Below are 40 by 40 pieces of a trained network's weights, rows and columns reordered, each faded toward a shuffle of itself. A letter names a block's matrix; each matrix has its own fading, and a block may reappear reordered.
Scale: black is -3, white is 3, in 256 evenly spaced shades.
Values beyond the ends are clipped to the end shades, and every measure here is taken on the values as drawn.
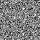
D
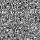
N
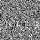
D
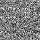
N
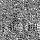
N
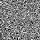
N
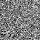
N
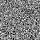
D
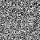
N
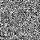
D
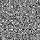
N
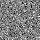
D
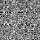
N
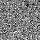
D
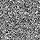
D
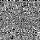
N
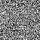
D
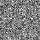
N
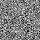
N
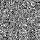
N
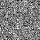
N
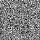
D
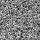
D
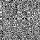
N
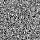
D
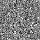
N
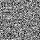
D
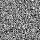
D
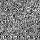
N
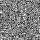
D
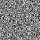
N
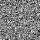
N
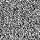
N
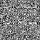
N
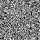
D
